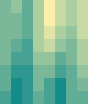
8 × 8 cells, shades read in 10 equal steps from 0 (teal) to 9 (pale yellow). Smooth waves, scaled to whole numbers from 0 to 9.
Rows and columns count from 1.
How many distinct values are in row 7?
5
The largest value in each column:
4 5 3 6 9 7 6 7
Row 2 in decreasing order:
9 7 7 6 6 4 4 3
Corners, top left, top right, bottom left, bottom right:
4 7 2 3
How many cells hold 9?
2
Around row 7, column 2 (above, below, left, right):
1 0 3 1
